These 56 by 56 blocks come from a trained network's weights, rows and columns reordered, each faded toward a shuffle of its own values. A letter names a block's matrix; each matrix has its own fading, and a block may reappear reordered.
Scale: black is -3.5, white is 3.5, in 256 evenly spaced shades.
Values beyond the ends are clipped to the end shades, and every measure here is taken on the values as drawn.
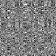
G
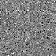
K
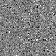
K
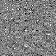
K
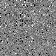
K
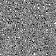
K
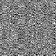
G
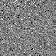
K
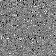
K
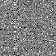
K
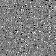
K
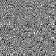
G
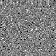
K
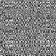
G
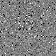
K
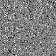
K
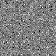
K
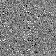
K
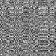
G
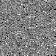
K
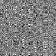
G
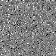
K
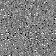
K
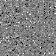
K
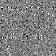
K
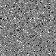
K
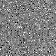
K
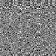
G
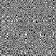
G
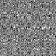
G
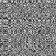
G
